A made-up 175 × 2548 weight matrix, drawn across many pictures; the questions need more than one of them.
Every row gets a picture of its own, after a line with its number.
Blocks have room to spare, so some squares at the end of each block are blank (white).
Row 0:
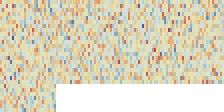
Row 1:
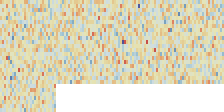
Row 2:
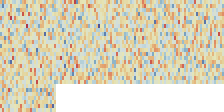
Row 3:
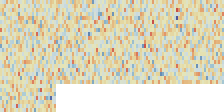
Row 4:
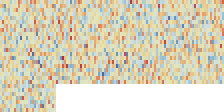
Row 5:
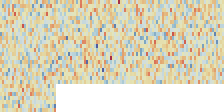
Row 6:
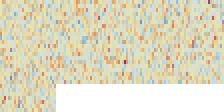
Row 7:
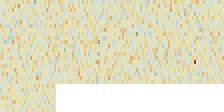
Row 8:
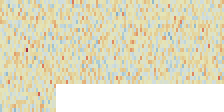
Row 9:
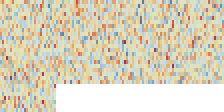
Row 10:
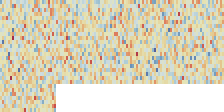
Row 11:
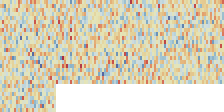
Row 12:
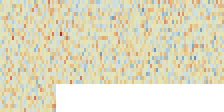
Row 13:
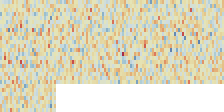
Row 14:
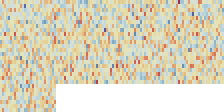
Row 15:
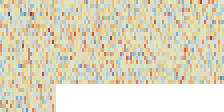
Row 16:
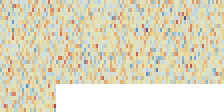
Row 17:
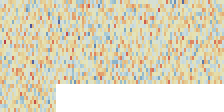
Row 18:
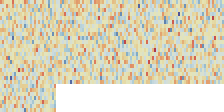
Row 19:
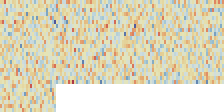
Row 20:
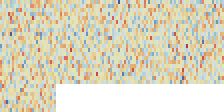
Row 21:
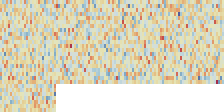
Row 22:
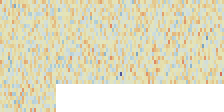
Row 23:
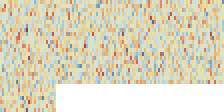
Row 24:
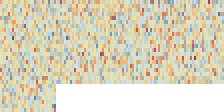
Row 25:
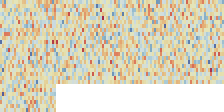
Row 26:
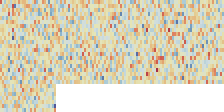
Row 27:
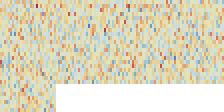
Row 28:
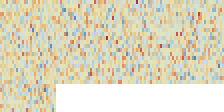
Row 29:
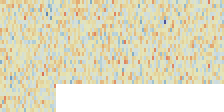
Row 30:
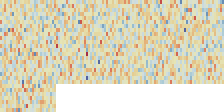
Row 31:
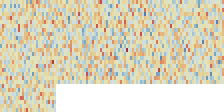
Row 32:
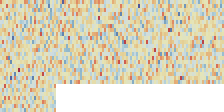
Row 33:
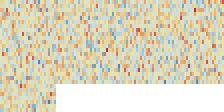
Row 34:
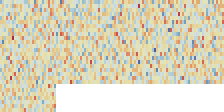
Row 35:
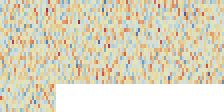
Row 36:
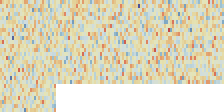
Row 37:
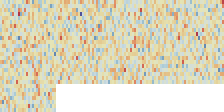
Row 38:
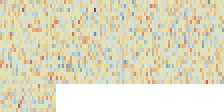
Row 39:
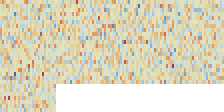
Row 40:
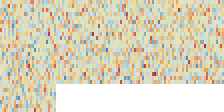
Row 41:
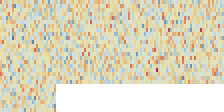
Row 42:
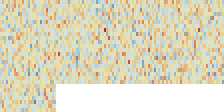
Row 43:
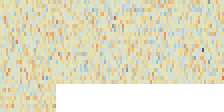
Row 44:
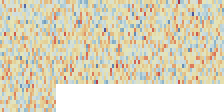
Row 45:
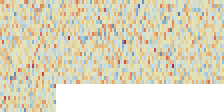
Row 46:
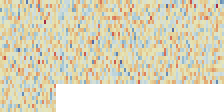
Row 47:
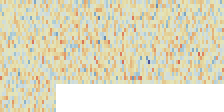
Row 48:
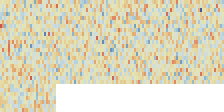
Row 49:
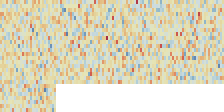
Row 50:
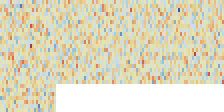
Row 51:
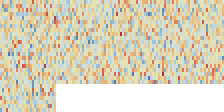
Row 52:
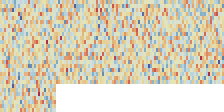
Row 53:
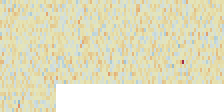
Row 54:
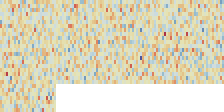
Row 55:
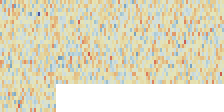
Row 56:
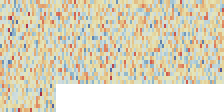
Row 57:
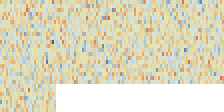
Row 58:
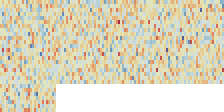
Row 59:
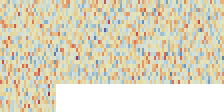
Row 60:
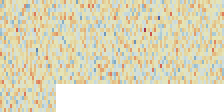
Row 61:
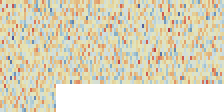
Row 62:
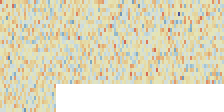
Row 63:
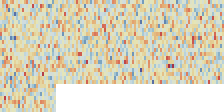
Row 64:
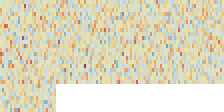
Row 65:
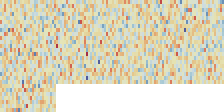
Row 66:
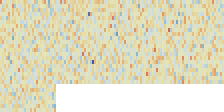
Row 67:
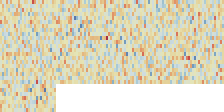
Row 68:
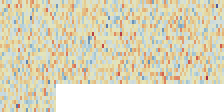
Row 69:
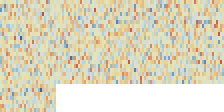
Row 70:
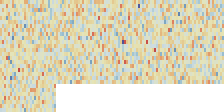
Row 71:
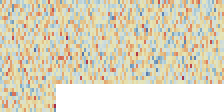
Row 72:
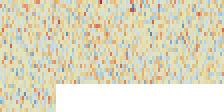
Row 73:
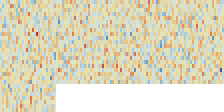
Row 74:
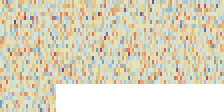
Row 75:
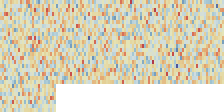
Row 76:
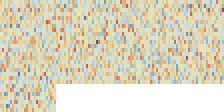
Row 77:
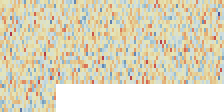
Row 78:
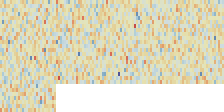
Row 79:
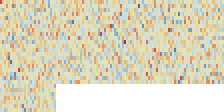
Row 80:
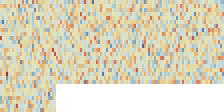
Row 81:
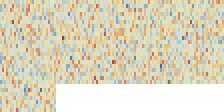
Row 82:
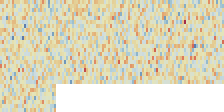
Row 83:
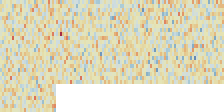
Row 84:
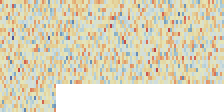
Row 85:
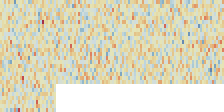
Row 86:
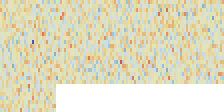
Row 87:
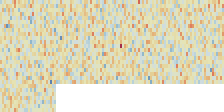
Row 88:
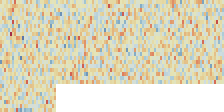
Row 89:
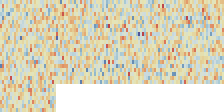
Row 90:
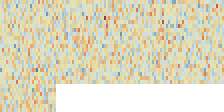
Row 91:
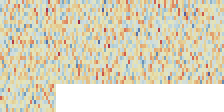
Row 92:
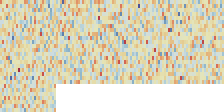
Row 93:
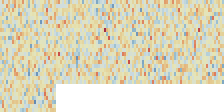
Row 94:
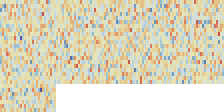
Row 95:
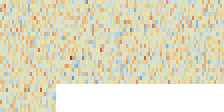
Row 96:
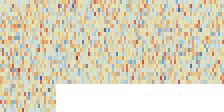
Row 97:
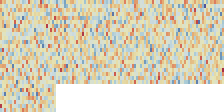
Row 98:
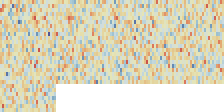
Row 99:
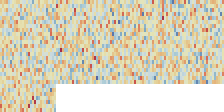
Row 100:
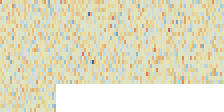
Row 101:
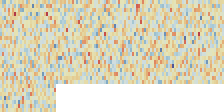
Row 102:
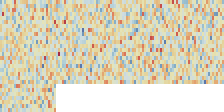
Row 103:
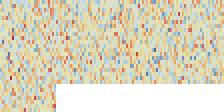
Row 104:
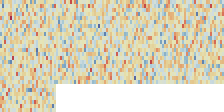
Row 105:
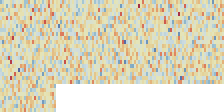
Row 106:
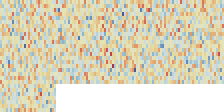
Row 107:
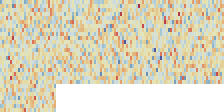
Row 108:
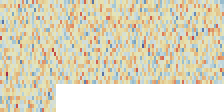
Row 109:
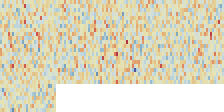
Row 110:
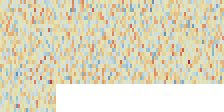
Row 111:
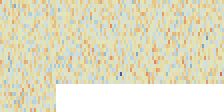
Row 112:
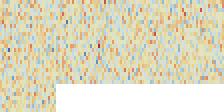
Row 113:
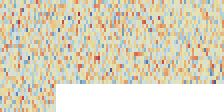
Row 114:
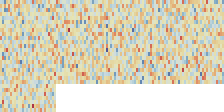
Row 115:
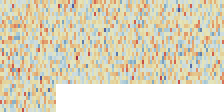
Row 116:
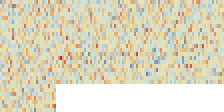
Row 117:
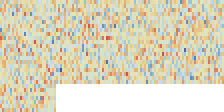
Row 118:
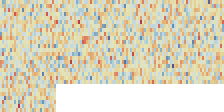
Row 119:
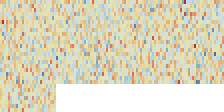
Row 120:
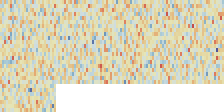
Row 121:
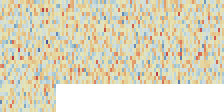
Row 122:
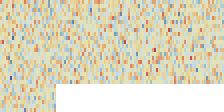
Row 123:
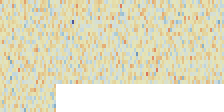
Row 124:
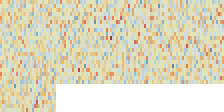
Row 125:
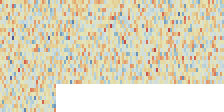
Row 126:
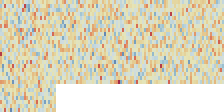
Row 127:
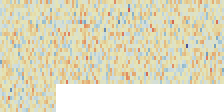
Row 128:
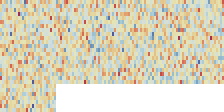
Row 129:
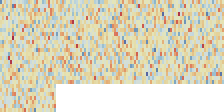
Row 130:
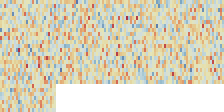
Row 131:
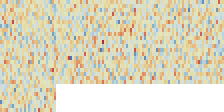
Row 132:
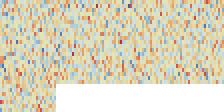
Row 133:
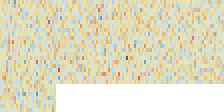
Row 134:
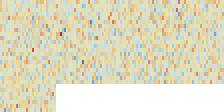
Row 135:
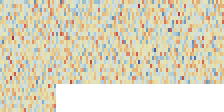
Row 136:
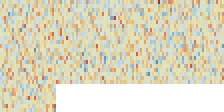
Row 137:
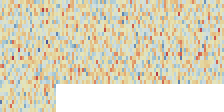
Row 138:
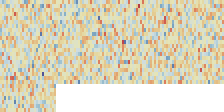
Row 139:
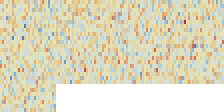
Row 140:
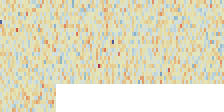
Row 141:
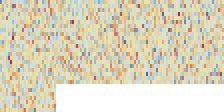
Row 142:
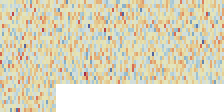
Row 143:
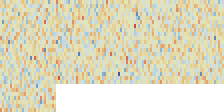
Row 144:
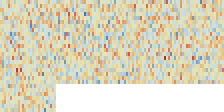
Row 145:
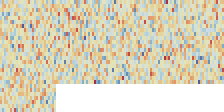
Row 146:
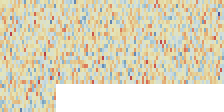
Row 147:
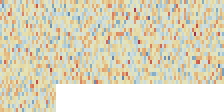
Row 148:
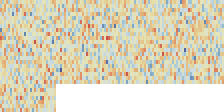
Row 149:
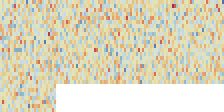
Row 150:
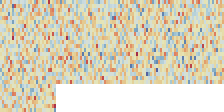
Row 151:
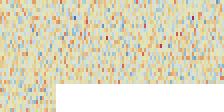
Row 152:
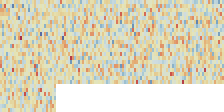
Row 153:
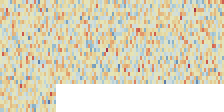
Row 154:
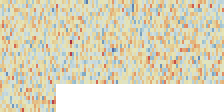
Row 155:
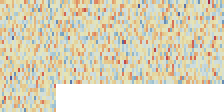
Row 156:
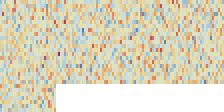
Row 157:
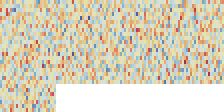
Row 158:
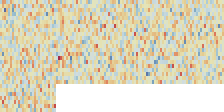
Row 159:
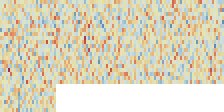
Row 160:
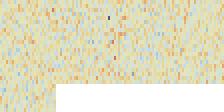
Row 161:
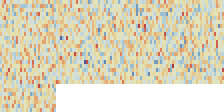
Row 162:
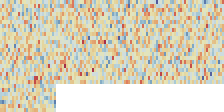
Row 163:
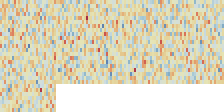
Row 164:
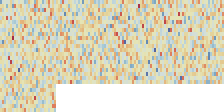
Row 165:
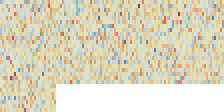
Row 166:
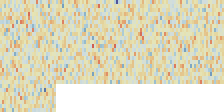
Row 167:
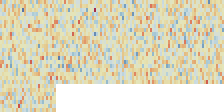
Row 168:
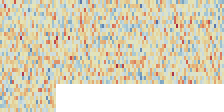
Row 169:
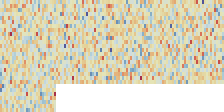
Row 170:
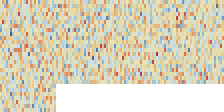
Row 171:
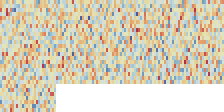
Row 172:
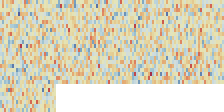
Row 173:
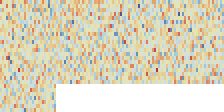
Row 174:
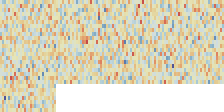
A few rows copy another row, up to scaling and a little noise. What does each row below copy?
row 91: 35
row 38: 167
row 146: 77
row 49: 28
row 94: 69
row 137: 121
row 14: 44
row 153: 33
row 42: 93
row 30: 65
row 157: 171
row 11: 4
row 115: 96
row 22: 111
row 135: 34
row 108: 80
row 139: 82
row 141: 129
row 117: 148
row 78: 143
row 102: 156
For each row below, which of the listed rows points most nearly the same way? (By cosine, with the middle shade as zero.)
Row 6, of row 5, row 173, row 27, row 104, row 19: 173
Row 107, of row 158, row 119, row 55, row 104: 158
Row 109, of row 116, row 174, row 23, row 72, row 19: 23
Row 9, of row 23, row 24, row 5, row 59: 24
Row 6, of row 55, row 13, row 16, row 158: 158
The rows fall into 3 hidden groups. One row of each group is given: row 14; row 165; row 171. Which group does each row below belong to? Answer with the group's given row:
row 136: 165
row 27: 14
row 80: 171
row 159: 14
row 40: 171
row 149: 171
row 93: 171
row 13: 14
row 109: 14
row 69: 14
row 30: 14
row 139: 165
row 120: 14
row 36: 165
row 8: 171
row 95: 14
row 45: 165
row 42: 171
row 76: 171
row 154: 171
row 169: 14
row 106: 14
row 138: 165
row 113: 14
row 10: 165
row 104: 14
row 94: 14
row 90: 171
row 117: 14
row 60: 14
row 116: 165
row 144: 14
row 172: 171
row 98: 14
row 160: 171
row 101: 165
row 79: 165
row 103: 165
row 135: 165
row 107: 165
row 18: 165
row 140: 171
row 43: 165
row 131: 14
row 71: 165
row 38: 165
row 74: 171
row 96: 171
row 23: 14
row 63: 165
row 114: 171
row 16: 165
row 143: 171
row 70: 165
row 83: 165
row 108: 171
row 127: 14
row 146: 14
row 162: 171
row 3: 171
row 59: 171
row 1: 165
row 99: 171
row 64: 14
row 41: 165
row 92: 165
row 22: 165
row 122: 165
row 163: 14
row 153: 171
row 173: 165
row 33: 171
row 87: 171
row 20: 14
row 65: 14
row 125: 165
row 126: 14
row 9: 165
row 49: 14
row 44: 14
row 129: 165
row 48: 171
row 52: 171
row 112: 171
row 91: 171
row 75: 171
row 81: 14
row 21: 171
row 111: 165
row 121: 171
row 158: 165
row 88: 14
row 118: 165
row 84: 165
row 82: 165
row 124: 14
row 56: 14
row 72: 14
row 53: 165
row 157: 171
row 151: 14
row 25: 14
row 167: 165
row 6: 165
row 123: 165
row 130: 14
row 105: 165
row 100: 165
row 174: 165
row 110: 171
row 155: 165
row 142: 14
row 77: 14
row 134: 171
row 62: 165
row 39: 165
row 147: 14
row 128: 171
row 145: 14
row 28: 14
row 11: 14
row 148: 14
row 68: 171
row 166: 14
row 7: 171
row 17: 14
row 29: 165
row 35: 171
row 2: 14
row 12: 165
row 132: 171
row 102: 171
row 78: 171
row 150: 165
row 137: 171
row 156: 171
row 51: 171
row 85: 14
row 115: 171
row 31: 14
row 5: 165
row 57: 14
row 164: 165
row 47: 171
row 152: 14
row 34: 165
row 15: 14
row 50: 171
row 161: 165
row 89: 14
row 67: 14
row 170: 171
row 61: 165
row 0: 165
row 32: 165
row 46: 171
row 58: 171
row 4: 14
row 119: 171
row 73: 14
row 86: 171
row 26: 165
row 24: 165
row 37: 171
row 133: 171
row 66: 165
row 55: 165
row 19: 171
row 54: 171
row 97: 171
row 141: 165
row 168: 14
